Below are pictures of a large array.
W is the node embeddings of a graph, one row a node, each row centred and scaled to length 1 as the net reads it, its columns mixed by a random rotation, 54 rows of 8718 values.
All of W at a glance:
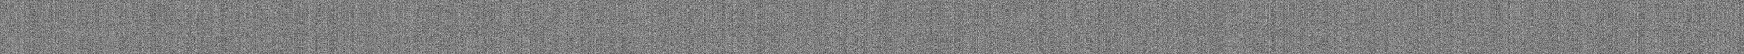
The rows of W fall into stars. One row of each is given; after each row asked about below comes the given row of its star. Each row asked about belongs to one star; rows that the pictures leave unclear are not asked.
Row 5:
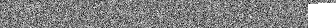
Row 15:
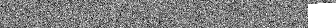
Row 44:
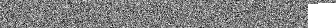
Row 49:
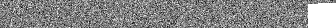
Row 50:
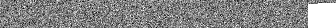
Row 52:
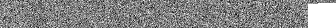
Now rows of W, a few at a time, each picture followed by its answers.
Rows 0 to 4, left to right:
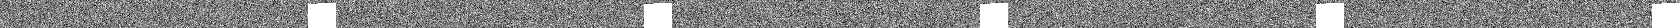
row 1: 49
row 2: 44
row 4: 15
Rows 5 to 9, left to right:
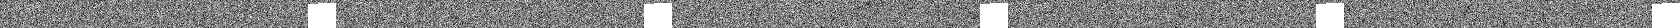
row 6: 5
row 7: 50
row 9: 15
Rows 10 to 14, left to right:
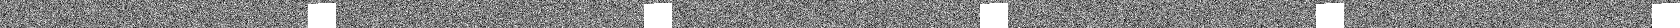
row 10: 44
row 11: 15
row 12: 5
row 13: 15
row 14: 50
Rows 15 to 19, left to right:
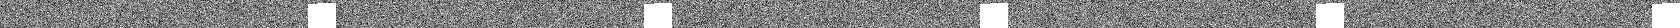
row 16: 49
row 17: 50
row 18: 52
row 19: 44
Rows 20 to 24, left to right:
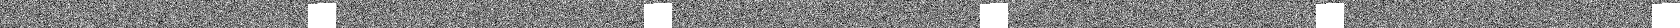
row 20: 15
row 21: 15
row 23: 44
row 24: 15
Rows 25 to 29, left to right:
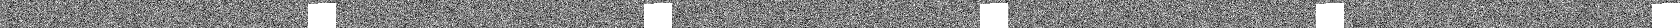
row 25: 5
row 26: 52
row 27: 44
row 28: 50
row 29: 5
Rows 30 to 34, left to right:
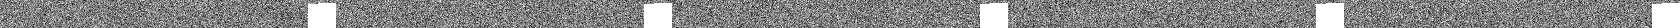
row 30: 52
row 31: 49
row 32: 50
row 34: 50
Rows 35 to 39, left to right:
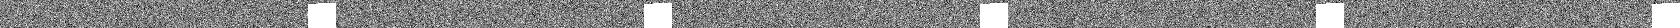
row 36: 15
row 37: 49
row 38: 44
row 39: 49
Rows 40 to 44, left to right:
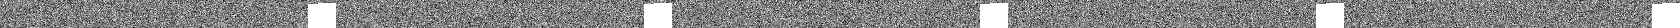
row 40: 44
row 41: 49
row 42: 49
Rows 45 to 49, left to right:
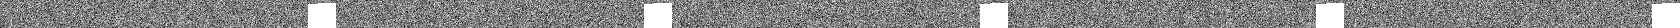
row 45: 49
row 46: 5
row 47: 15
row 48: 44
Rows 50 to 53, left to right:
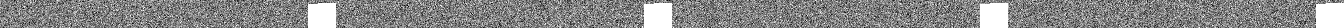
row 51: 49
